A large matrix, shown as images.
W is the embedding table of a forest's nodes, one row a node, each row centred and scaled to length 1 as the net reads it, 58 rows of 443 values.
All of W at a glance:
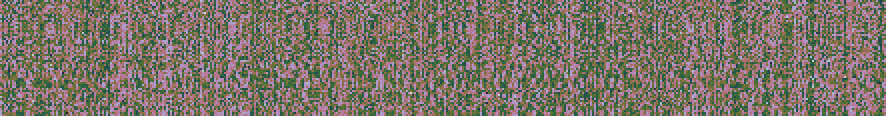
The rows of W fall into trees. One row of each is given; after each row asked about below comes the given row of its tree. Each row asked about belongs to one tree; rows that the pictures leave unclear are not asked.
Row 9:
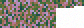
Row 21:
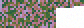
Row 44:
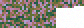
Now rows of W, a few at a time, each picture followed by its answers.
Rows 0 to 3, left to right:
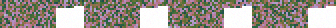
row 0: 9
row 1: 21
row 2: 44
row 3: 9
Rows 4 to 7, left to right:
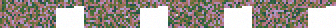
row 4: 9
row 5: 44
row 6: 44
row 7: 21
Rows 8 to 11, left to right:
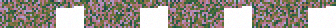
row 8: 21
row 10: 21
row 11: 9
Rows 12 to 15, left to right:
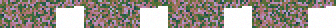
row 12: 9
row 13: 9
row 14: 9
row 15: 9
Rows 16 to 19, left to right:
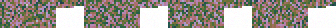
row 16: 9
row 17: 44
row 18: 9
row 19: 9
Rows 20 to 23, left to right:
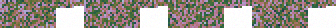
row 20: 21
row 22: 9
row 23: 44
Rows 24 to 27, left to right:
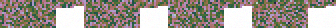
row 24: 44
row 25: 21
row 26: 44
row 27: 21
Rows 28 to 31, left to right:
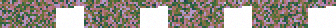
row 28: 44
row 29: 44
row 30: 21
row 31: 9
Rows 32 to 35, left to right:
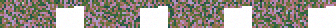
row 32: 9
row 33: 9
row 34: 9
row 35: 44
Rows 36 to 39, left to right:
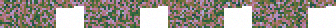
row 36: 44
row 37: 44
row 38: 44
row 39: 21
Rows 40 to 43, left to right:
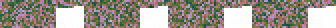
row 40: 21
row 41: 21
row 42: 21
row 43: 21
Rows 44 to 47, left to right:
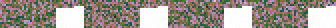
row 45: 9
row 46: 44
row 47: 44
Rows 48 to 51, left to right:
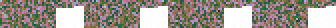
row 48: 44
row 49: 21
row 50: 44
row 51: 21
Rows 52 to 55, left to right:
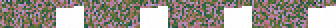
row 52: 21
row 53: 9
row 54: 9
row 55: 21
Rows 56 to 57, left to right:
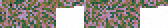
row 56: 21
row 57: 21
